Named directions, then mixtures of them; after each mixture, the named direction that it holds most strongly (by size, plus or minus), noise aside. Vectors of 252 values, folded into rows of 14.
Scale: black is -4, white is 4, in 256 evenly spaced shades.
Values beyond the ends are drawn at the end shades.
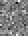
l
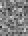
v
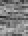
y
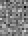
v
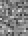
v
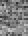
y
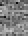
y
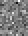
l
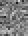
l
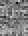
y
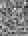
v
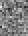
v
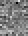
l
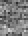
y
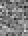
v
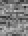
y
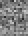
v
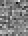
l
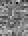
y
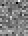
l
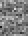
v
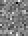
l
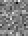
l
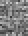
y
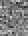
v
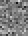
v
